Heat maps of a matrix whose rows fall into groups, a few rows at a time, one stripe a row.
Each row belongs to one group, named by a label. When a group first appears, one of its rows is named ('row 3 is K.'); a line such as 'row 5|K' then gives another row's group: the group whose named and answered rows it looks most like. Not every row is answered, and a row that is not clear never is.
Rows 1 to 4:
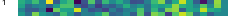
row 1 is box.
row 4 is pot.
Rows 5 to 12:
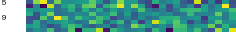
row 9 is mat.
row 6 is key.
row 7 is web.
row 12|web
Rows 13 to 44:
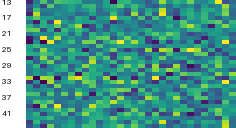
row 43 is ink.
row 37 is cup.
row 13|mat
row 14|key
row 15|ink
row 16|ink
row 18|mat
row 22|mat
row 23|key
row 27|mat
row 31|web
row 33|key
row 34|mat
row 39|mat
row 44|key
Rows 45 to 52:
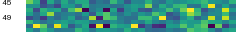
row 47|box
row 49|ink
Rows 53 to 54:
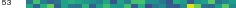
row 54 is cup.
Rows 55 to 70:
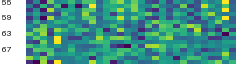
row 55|key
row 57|key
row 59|key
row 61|pot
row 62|box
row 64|box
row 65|mat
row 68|key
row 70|mat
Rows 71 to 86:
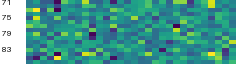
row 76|web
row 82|key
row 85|mat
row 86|web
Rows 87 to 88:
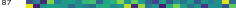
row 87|key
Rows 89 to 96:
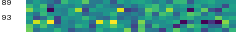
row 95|cup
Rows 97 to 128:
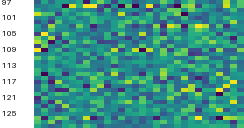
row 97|web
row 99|box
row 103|pot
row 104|pot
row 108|ink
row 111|cup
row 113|box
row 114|cup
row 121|ink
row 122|key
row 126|box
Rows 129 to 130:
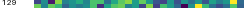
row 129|key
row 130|cup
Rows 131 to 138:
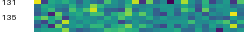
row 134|key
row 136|mat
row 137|key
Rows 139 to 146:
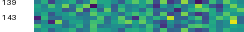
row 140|box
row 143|ink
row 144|key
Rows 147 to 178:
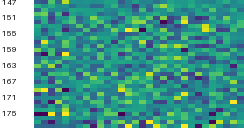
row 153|web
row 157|ink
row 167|key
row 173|mat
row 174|box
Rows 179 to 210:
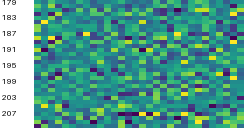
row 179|pot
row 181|web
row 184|ink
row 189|key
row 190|pot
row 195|box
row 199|pot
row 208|web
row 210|ink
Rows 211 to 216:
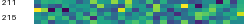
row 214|web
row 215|box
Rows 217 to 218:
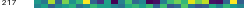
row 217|box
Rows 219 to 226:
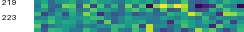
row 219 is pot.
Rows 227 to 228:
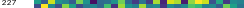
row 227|pot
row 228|ink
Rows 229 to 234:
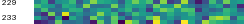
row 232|mat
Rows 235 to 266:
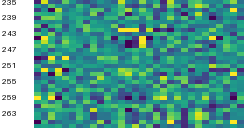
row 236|pot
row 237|key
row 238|cup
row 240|web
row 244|ink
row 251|mat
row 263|pot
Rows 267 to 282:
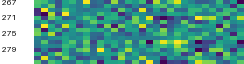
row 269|ink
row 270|mat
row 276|box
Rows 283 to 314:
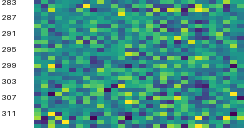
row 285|pot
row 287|key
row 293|web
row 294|key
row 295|cup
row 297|pot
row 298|box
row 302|cup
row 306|key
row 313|mat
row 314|pot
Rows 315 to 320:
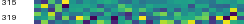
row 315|mat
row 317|key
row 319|box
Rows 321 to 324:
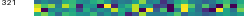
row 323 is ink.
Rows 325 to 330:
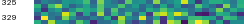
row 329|ink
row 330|pot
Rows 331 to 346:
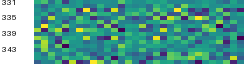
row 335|pot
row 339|key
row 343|ink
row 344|pot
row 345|box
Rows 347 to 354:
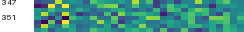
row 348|mat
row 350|ink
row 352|mat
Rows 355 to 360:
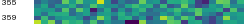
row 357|box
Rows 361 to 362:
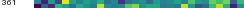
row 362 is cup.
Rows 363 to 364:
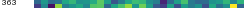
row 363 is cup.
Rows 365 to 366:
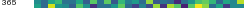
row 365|web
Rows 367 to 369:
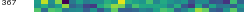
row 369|cup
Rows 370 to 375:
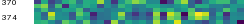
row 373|pot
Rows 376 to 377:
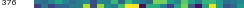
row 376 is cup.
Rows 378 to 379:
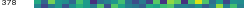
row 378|pot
